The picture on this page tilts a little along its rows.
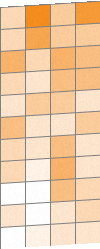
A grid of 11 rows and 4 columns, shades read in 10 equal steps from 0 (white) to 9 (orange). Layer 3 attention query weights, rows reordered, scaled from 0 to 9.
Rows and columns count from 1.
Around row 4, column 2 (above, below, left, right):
3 4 3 5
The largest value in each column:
6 9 6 8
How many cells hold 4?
6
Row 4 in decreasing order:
5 5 3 2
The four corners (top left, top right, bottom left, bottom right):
3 8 0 2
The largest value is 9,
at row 1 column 2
